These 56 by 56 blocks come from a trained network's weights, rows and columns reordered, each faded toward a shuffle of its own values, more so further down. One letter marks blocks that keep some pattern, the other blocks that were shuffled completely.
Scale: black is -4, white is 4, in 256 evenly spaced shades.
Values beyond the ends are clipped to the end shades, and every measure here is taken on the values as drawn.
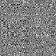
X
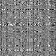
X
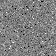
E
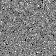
E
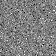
E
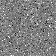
E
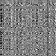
X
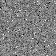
E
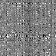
X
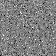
E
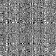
X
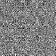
X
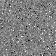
E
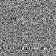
X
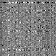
X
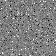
E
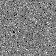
E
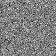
E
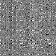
X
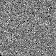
E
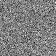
E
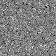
E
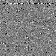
X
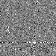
X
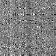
X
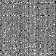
X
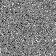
E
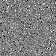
E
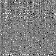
X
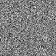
X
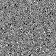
E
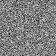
E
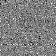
X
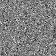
E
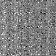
X
